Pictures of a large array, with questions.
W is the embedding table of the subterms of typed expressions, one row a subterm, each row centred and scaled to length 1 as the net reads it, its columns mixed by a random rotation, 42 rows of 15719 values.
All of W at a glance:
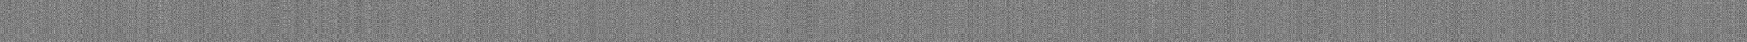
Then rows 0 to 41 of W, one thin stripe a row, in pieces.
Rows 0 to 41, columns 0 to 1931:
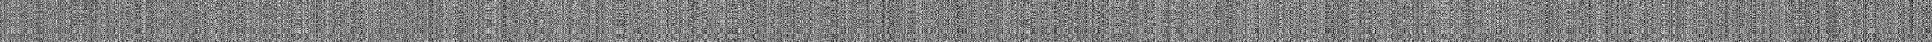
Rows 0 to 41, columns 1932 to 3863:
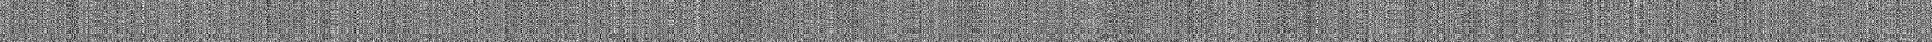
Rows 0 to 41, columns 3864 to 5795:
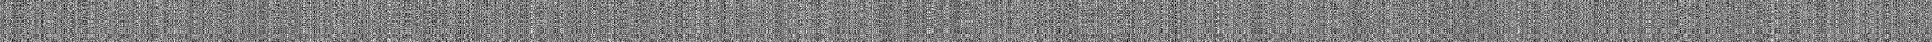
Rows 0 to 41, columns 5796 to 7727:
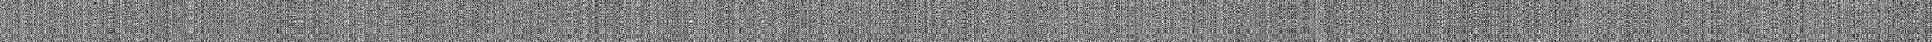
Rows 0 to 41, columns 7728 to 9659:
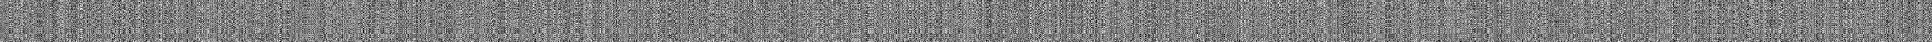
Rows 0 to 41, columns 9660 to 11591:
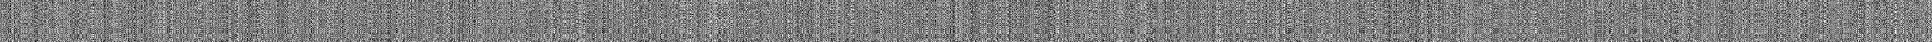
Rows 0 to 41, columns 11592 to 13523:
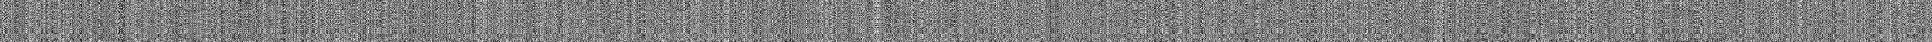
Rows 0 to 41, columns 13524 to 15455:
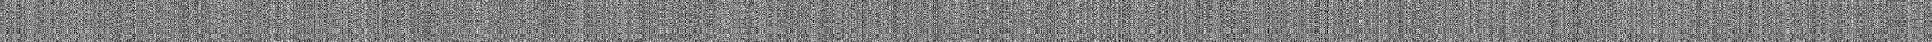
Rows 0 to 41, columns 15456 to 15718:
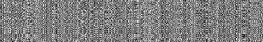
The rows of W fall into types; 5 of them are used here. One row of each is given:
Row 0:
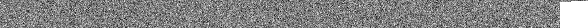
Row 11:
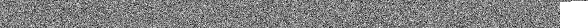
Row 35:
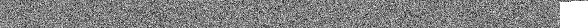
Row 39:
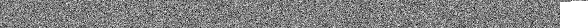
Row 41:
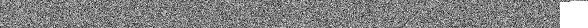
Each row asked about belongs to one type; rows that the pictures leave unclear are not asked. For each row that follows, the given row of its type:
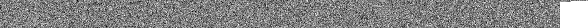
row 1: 0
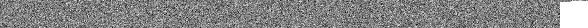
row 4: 39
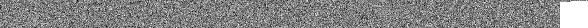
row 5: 0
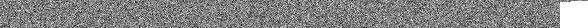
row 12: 11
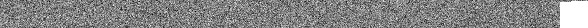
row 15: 35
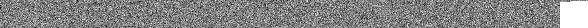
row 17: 0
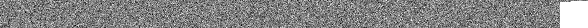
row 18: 11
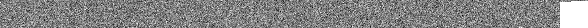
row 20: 0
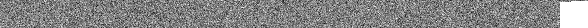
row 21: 35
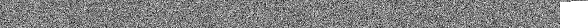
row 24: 0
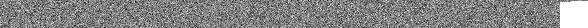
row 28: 11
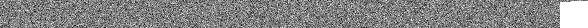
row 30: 11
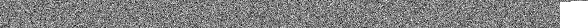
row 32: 11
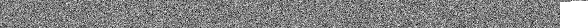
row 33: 39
